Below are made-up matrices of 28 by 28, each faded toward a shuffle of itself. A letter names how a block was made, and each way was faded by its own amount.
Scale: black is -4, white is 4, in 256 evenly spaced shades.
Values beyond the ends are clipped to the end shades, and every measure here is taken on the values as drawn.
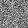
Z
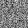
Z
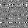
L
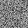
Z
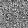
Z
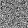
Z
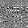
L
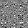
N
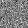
Z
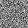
Z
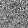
Z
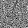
Z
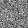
Z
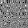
N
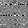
L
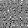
N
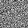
Z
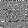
L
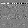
L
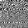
L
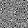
N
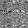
L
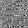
L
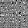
N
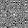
N
